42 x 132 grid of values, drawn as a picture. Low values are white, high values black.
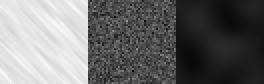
The table splits into one row of 3 panels. Panel 1,1: very low, slanting down to the right, faint in contrast. Panel 1,2: high, fine-grained. Panel 1,3: very high, smooth, faint in contrast.
